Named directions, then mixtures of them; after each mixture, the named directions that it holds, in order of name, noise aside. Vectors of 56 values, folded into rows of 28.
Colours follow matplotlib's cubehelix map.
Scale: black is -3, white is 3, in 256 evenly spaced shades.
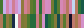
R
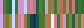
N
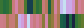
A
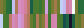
A, N, R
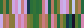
A, N, R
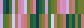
A, N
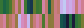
A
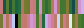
R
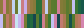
N, R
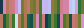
R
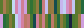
A, N, R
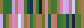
A, N, R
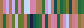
A, N, R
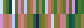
N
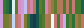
N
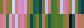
A, N, R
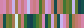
A, N, R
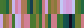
A, N, R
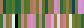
R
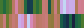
A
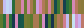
A, N, R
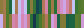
A, N, R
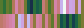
A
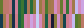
N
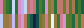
N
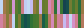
A, N, R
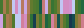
A, N, R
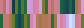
A, N, R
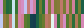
N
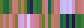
A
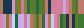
A, N, R
